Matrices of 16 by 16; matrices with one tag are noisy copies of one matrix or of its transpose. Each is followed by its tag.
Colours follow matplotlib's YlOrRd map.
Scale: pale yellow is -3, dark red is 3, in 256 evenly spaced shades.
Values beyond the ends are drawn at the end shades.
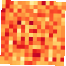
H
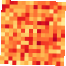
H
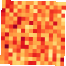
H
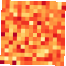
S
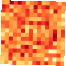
H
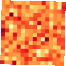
S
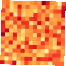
S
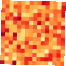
S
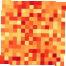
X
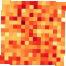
X
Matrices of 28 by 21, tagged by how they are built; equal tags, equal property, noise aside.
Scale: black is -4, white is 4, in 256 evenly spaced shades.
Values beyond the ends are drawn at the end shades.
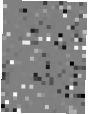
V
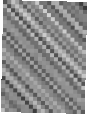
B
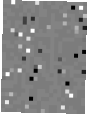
V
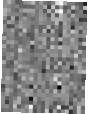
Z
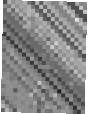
B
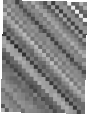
B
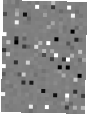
V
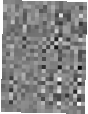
Z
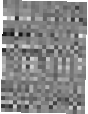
Z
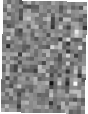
Z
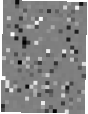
V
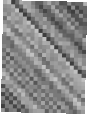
B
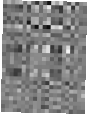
Z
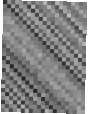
B
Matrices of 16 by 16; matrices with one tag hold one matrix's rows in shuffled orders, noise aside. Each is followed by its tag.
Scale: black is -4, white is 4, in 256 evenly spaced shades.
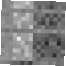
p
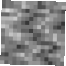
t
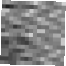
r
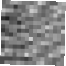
r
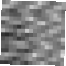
r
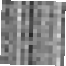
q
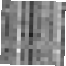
q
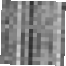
q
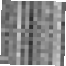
q
